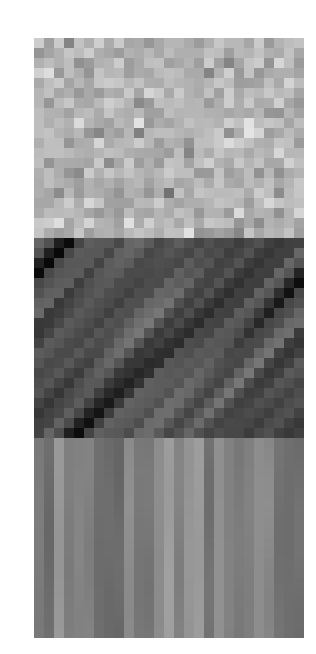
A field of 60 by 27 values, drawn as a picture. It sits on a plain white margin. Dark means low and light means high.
The table splits into 3 rows of 1 panel. Panel 1,1: high, fine-grained. Panel 2,1: low, slanting up to the right. Panel 3,1: middling, streaked downward.
